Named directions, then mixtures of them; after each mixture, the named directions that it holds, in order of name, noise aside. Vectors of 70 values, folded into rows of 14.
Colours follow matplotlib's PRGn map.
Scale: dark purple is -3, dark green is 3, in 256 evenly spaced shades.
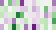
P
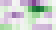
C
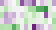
C, P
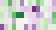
C, P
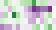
C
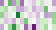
P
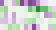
C, P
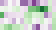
C, P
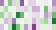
P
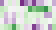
C, P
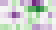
C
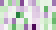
P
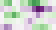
C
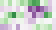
C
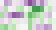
C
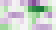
C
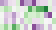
C, P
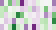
P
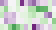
C, P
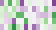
P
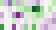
C, P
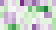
C, P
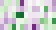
P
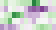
C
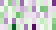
P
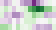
C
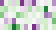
C, P
